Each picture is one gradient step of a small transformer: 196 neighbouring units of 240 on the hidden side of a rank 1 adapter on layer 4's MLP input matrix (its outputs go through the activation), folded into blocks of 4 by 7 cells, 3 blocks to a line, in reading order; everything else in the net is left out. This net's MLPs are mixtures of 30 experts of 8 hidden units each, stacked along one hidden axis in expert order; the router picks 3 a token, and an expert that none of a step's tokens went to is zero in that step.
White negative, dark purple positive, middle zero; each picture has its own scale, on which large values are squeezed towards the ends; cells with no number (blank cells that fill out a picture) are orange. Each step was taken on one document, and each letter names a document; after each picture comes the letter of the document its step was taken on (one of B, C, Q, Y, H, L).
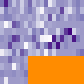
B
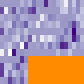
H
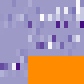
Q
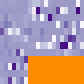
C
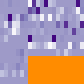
Q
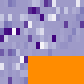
C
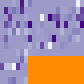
Q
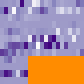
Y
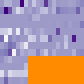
Y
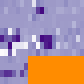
Y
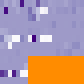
Y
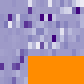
Q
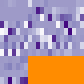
C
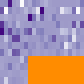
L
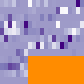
C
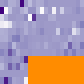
L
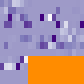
Q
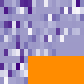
B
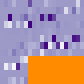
Q
